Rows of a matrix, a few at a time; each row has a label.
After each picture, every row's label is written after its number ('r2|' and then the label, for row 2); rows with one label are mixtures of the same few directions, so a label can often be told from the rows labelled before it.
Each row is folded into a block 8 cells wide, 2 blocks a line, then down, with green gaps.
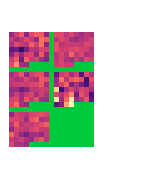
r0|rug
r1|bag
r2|rug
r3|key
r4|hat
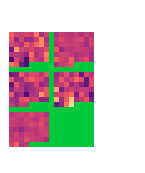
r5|key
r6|key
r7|bag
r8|key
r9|rug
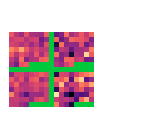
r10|rug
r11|bag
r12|hat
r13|hat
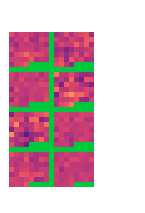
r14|hat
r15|rug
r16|key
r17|hat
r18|hat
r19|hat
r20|hat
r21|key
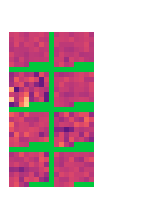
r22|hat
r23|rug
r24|key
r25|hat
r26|bag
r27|rug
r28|rug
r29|hat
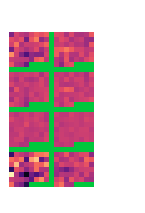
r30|hat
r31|rug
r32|key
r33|rug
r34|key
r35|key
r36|hat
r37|rug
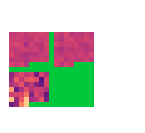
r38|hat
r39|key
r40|key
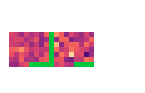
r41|rug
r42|bag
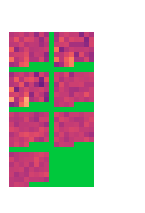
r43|key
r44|key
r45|key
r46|bag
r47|hat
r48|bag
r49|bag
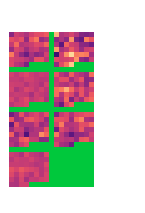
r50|hat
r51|hat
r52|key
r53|rug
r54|bag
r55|hat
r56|rug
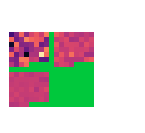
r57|bag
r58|bag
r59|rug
